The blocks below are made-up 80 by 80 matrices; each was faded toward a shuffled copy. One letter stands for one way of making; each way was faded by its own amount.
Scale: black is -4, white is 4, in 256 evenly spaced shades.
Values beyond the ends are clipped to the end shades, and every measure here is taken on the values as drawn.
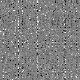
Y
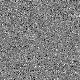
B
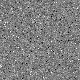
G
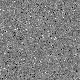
G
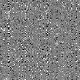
Y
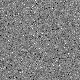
G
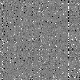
Y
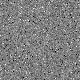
G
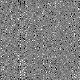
Y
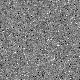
G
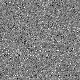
B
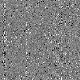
Y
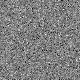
B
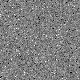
G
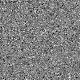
B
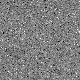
G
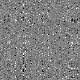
Y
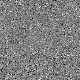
B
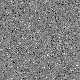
G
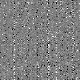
Y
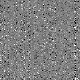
Y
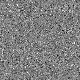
B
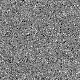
B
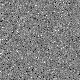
G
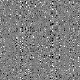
Y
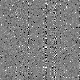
Y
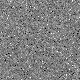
G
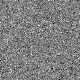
B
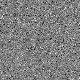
B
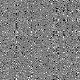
Y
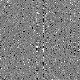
Y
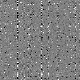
Y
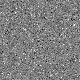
G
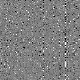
Y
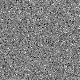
B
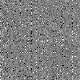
Y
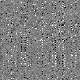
Y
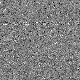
B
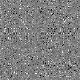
Y
